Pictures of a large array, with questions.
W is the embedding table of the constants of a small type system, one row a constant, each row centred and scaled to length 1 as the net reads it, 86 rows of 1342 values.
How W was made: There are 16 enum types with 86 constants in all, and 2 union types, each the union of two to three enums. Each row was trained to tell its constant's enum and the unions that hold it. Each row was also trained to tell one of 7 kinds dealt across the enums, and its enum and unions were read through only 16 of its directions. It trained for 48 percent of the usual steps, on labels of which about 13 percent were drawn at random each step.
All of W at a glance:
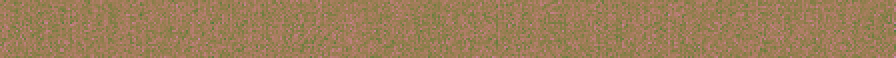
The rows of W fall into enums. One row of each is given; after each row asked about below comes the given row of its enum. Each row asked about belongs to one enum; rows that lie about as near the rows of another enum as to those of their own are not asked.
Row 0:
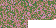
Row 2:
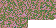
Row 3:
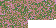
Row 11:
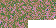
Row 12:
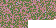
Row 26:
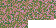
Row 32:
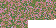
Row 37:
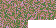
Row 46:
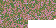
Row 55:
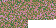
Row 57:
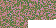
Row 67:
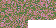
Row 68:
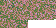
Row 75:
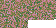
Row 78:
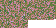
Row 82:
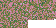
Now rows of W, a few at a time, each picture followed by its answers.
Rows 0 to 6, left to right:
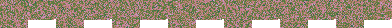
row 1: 3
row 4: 75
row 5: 12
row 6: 26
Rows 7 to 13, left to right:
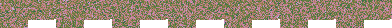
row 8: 75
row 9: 57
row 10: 78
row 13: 55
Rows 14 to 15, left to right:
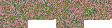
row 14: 3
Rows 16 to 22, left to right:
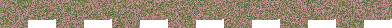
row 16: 57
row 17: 12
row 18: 26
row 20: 32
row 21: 37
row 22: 37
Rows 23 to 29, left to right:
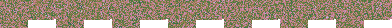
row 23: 12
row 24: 32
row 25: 57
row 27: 75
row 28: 37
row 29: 32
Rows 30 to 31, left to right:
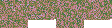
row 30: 78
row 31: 12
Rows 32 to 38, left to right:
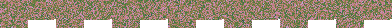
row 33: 0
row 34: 55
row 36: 82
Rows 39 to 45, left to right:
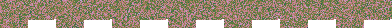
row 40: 57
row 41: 57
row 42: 57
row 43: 55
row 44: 78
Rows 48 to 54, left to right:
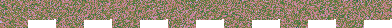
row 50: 75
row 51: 0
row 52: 68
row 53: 78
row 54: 82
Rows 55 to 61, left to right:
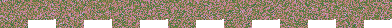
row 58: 26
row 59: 26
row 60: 78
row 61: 67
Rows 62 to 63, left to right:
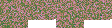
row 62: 26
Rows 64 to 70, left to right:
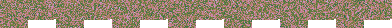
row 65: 32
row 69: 12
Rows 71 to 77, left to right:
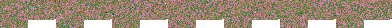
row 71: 78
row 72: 75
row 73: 68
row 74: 0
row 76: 67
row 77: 3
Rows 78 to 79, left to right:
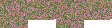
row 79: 68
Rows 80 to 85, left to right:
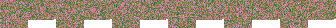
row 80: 0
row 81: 75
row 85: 12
